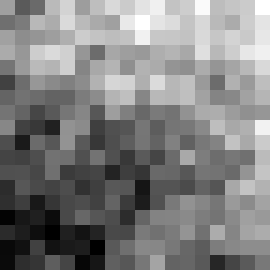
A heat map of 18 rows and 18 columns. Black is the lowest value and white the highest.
Slope: up to the top right. Ninth with the lowest average: bottom left. Stripes: none. Average level on the scale: 50%.
